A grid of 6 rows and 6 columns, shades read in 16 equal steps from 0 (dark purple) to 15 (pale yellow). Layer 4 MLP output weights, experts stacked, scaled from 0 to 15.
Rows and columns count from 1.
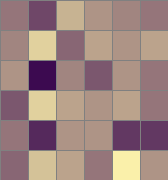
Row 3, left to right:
9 0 8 5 9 7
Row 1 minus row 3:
-2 4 3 4 -1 0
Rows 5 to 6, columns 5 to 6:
3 3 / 15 9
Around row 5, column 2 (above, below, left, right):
13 12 7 9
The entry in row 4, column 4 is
9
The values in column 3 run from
6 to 11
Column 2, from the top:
4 13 0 13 2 12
